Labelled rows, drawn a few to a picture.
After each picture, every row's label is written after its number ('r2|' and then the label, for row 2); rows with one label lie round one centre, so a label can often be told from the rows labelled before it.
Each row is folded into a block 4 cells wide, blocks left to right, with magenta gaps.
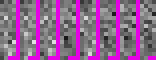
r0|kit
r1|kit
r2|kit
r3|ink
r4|kit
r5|ink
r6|ink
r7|ink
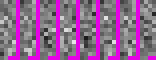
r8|kit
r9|kit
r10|ink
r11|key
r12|ink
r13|kit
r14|kit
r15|ink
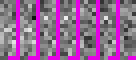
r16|key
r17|key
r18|kit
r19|kit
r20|ink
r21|kit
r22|ink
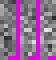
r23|ink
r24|key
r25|key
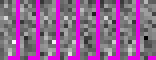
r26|kit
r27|ink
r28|kit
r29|kit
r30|ink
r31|kit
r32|kit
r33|ink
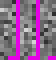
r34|ink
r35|key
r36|ink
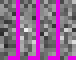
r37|ink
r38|key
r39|ink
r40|key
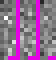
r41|kit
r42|key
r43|kit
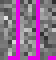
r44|kit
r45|key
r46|ink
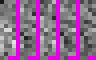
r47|key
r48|ink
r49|key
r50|ink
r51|ink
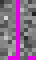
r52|kit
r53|ink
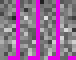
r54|key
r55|kit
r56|kit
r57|key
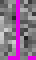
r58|key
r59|ink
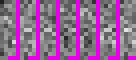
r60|kit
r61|key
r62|key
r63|ink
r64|ink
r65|key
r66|key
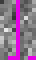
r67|key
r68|kit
